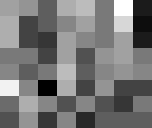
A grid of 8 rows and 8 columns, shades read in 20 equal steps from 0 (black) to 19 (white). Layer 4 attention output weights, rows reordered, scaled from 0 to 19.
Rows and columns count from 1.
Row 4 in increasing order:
5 6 9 9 9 11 12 12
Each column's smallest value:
6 5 0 6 3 6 4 1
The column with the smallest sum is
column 8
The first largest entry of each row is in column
7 7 1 4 4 1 2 2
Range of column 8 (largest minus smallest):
9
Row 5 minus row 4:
1 -2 4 2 1 -1 -1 1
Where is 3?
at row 8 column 5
